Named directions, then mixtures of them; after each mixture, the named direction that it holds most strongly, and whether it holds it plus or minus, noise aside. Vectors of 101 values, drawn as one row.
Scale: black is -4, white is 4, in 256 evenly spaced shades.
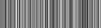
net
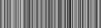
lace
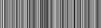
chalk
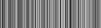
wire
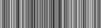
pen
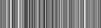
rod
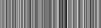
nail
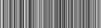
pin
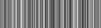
net, plus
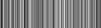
pin, minus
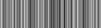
pen, plus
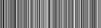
chalk, minus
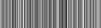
nail, plus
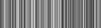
pen, minus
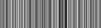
nail, plus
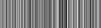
nail, plus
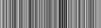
nail, plus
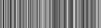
chalk, minus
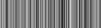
wire, minus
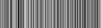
rod, minus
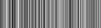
rod, plus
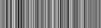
rod, minus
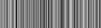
net, minus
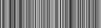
wire, plus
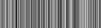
net, minus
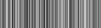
rod, plus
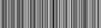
lace, minus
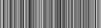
pin, plus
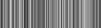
pin, minus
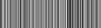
lace, plus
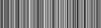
pin, minus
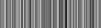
nail, plus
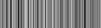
rod, minus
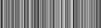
pin, minus
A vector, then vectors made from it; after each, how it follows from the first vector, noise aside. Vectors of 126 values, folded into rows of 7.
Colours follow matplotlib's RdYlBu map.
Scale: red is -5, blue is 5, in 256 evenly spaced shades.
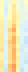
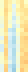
negated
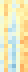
negated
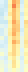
reversed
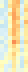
reversed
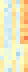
wrapped around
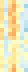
wrapped around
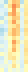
reversed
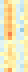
wrapped around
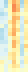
reversed
